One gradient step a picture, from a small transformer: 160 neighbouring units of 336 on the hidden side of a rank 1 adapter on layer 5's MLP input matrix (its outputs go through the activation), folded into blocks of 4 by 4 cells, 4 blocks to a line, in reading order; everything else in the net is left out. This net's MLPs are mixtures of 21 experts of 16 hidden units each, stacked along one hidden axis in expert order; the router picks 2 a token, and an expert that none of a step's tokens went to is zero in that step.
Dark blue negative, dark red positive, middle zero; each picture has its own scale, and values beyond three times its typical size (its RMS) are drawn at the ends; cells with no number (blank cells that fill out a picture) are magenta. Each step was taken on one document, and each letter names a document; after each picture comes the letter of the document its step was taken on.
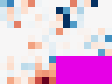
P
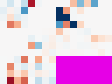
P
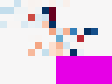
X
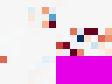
X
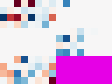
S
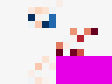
X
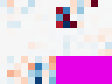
P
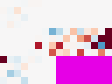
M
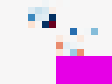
X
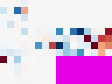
M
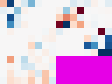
P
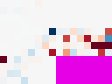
M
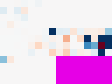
M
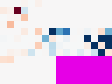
M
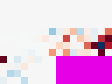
M
